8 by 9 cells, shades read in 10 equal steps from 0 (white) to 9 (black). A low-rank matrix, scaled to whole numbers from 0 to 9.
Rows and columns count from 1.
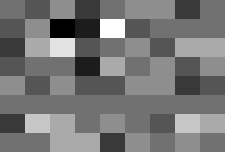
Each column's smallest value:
4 2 1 3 0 4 4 2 3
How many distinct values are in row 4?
5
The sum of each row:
47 48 38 46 47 45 37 41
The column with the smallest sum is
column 3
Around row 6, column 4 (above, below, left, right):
6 5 5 5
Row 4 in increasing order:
3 4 4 5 5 5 6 6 8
